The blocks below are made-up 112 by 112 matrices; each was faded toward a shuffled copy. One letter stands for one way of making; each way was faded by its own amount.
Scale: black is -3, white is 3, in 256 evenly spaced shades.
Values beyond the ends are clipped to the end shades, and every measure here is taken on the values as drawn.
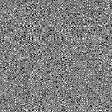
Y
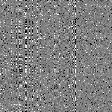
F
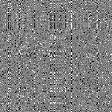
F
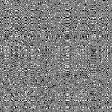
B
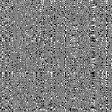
F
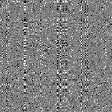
F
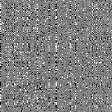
F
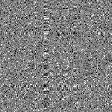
Y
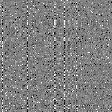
F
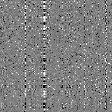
F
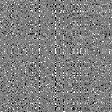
F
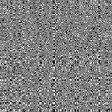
B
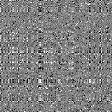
B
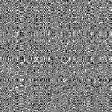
B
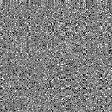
Y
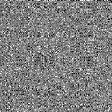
Y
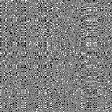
B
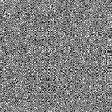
Y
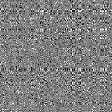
B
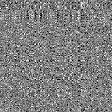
Y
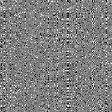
F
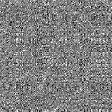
Y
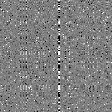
F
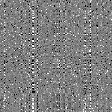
F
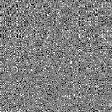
Y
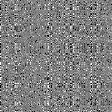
F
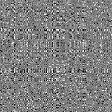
B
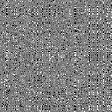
F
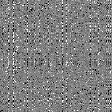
F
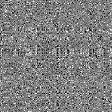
Y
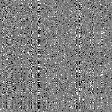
F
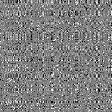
B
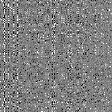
F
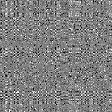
B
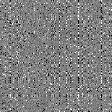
F
